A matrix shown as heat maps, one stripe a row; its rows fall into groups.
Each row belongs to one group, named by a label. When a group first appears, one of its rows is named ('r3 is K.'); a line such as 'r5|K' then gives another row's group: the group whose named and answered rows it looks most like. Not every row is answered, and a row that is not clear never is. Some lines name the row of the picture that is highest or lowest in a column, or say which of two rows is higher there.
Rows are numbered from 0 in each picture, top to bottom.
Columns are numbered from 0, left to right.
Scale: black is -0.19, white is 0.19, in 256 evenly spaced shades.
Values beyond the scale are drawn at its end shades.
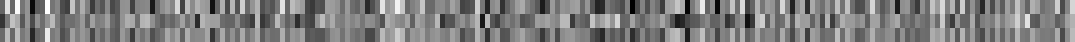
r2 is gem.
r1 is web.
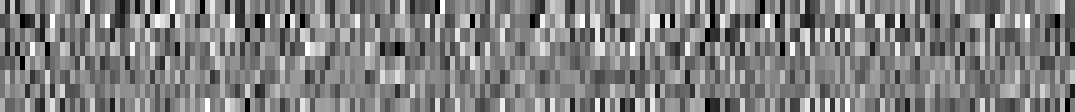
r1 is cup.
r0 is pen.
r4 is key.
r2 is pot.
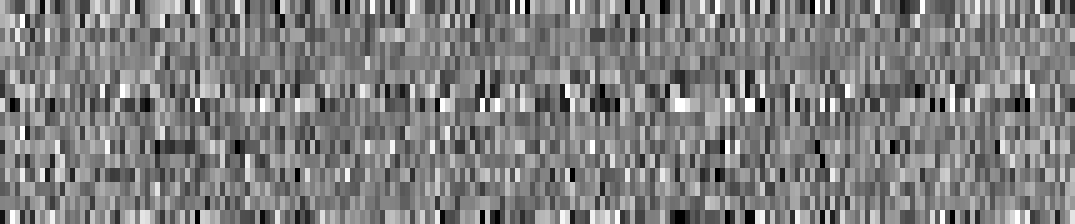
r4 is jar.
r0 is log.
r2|gem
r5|web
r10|jar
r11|pen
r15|web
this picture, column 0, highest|7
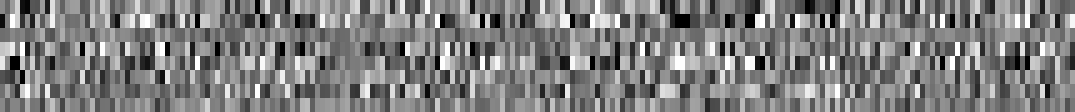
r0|cup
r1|web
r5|key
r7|pot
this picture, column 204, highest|3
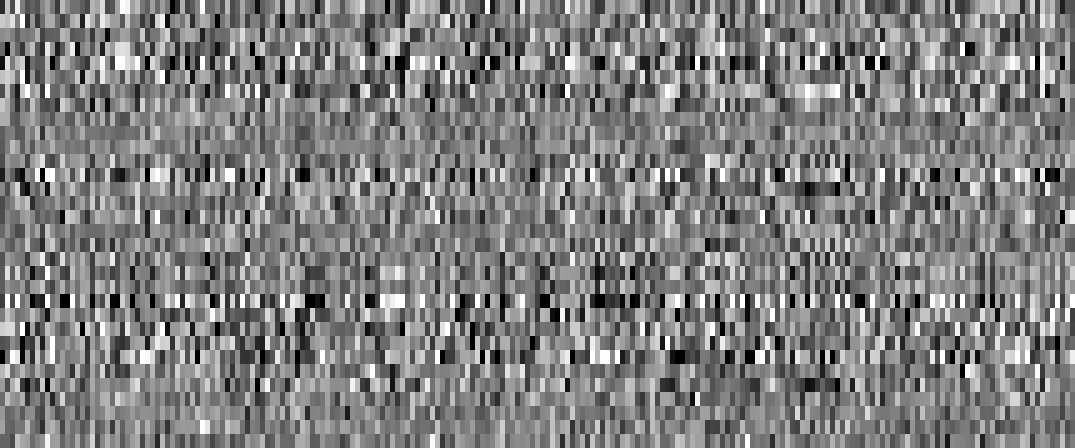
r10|web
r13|cup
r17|pot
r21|gem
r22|jar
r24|cup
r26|log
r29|log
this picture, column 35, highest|21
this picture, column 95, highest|21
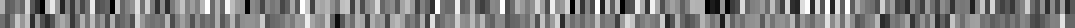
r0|pot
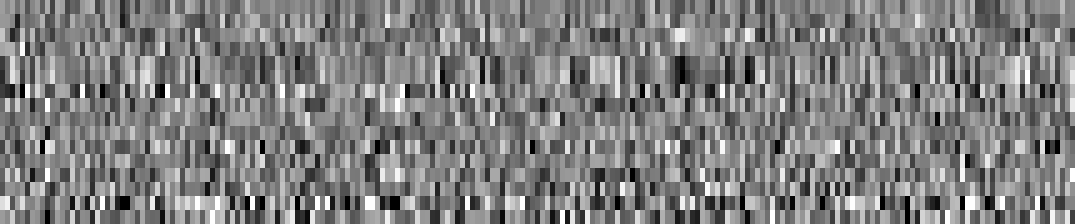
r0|pen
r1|pen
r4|web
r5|web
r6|key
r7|gem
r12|gem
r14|log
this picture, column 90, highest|6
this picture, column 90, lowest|10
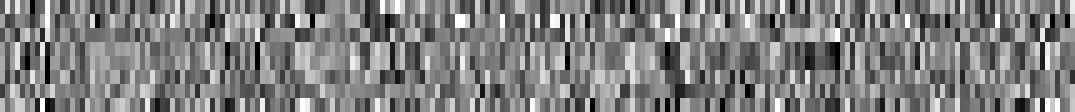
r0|gem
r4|cup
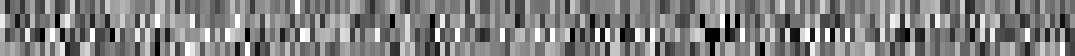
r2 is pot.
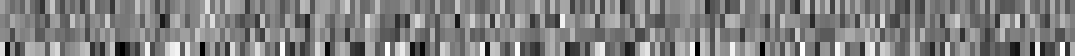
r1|jar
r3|pen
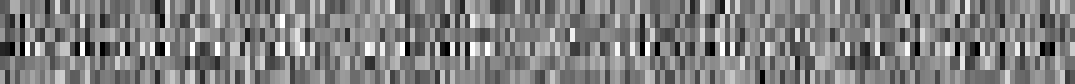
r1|key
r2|log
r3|key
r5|pen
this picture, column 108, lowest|5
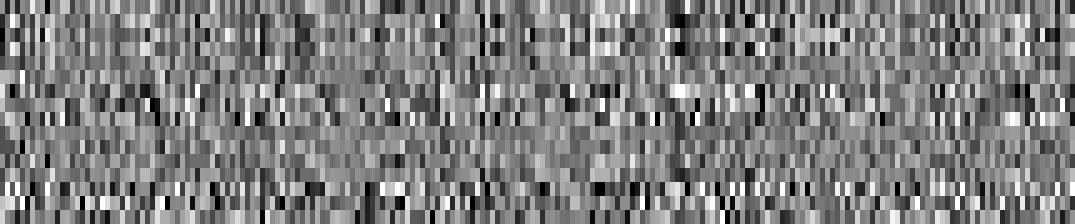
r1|web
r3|web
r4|cup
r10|key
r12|web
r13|gem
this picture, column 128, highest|14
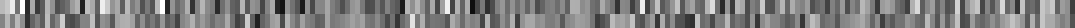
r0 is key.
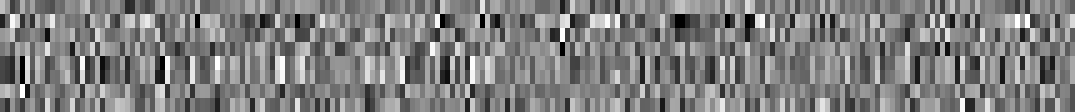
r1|web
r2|jar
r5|key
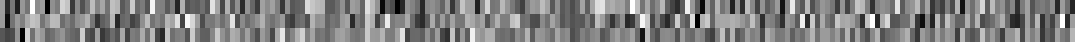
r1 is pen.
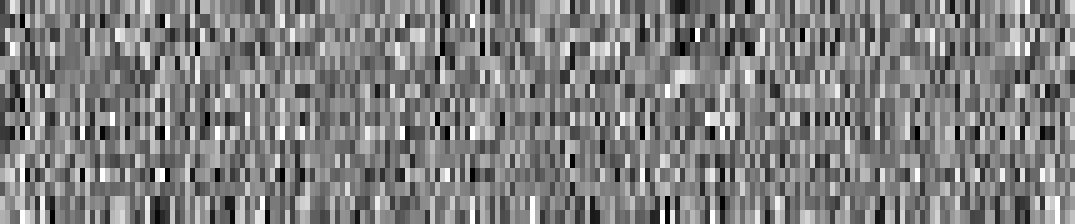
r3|web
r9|key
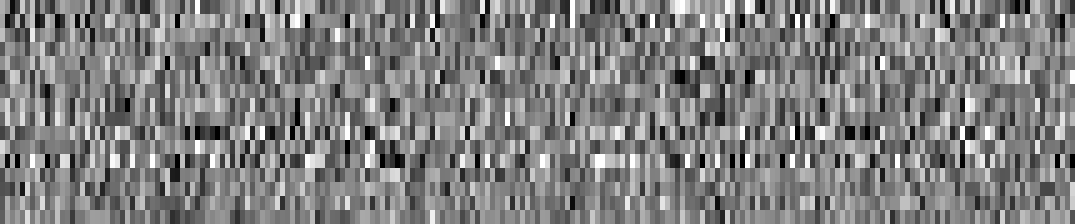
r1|log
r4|jar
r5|web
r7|log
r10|log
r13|key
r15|jar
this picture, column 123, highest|9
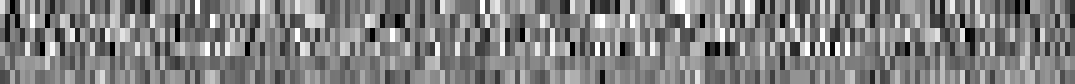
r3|pot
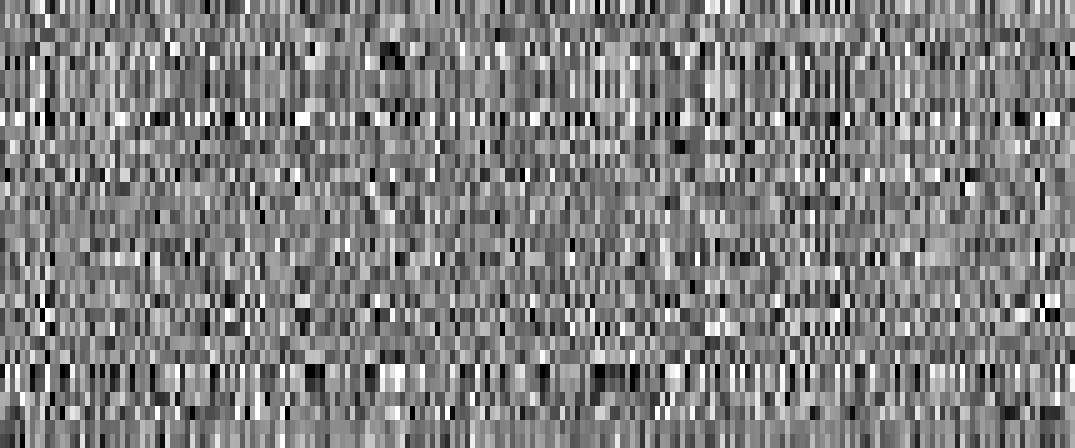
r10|web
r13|log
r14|cup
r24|pot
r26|gem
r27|gem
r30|key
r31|key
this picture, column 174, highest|26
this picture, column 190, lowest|10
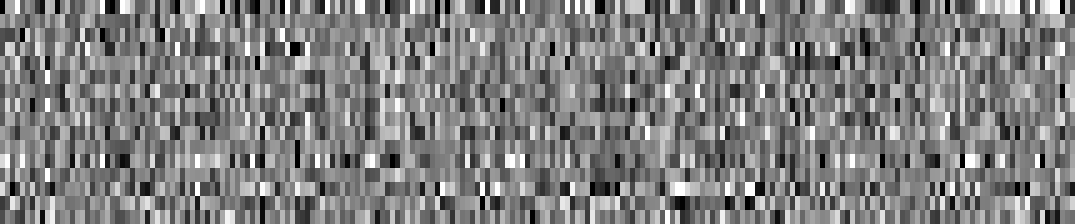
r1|pen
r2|key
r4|cup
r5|gem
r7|gem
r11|log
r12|gem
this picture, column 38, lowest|13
